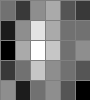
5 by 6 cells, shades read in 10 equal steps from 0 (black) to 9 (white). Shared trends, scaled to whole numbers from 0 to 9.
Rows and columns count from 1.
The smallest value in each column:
0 1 4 5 3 0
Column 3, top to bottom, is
5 8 9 7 4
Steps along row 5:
down up up down down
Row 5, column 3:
4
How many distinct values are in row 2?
5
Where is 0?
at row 3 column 1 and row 5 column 6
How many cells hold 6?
3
